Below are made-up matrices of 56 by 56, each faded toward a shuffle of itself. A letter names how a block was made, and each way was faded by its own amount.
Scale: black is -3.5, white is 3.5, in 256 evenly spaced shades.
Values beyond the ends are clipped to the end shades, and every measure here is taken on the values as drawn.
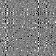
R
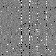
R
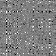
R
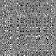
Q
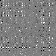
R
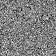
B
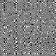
R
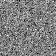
B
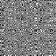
Q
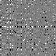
R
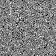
B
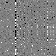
R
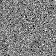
B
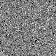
B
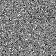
B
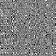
Q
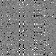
R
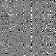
R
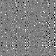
R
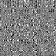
Q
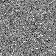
B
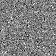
B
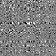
Q
